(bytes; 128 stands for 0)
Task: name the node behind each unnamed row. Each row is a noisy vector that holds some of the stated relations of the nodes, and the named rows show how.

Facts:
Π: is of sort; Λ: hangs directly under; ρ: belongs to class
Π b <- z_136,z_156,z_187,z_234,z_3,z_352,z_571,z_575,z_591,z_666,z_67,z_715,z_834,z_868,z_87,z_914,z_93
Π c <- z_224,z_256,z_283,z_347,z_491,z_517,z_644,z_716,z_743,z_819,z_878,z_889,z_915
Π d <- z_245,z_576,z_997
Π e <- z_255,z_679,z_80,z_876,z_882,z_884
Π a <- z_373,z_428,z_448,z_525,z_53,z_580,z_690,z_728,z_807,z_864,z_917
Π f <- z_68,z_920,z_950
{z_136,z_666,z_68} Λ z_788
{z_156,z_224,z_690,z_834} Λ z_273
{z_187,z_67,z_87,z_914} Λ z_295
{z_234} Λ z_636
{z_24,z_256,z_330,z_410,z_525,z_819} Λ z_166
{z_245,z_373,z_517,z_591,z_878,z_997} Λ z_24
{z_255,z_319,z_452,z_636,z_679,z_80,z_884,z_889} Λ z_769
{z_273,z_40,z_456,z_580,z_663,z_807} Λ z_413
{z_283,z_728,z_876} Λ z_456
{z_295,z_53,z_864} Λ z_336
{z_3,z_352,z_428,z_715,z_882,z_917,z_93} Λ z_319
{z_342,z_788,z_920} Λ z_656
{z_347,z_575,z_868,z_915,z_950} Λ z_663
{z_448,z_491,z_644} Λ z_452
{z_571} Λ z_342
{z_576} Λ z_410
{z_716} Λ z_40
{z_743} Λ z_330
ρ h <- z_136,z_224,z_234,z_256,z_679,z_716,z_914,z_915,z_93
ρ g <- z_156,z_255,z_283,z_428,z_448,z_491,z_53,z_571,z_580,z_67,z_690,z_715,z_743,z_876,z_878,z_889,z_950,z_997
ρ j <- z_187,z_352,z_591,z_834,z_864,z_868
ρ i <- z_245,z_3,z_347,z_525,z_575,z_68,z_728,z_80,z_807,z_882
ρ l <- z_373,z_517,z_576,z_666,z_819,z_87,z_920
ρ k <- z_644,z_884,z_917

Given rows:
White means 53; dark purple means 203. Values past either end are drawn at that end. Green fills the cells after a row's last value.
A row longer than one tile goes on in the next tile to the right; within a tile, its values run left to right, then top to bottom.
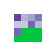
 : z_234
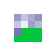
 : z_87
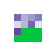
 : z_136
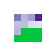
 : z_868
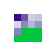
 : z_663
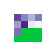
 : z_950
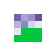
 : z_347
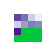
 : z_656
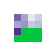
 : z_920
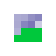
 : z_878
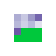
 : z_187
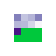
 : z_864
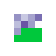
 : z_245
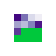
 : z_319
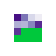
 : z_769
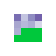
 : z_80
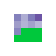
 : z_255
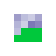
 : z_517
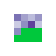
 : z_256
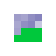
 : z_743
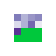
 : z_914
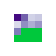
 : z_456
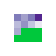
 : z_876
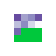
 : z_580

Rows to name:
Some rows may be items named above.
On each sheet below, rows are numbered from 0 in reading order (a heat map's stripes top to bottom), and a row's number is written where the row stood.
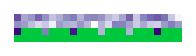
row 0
z_917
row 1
z_666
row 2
z_53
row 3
z_819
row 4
z_3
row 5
z_295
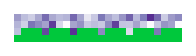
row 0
z_517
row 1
z_68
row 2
z_920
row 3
z_256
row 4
z_575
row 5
z_525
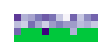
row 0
z_93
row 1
z_295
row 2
z_882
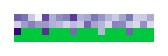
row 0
z_295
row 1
z_428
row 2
z_93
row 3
z_819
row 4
z_373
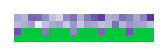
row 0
z_67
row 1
z_576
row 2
z_715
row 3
z_679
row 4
z_884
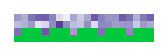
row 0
z_571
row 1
z_24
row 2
z_591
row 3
z_644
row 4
z_715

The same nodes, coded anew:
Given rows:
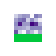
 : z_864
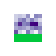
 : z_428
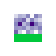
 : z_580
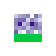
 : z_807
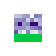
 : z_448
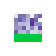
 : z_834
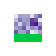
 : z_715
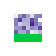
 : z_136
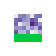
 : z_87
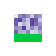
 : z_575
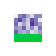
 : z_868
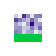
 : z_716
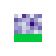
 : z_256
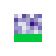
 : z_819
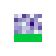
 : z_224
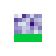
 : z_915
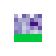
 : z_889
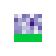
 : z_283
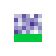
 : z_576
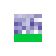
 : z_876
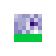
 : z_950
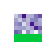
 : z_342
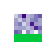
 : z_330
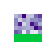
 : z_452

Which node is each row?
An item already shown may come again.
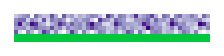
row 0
z_525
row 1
z_576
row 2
z_882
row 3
z_347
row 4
z_319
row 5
z_878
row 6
z_920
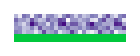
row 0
z_878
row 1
z_352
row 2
z_80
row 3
z_234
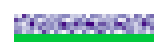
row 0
z_716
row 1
z_882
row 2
z_428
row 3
z_255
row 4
z_743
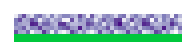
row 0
z_234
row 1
z_679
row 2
z_245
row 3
z_3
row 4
z_93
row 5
z_997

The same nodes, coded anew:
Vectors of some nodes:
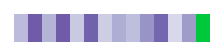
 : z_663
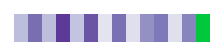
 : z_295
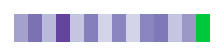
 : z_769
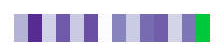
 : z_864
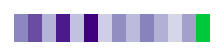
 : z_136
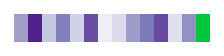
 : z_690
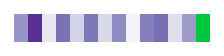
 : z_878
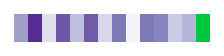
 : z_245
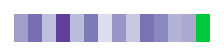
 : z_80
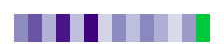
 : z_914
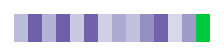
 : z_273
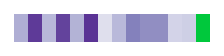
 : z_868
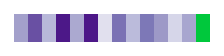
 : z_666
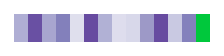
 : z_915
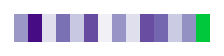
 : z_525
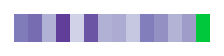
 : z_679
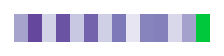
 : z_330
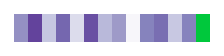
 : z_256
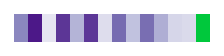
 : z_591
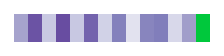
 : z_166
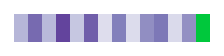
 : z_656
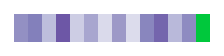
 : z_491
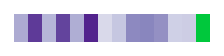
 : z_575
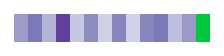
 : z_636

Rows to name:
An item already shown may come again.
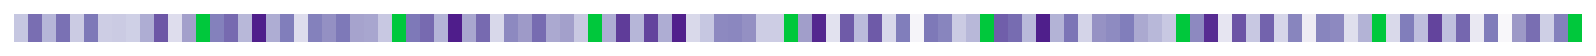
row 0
z_950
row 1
z_352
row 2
z_3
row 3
z_575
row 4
z_245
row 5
z_715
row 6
z_997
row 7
z_68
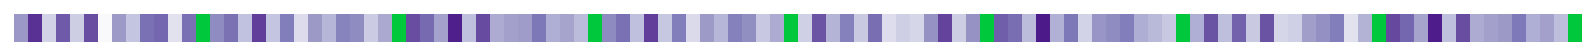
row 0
z_53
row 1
z_255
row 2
z_93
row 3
z_255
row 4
z_347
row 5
z_715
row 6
z_876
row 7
z_93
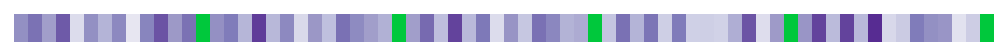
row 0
z_644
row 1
z_882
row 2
z_80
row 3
z_950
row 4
z_156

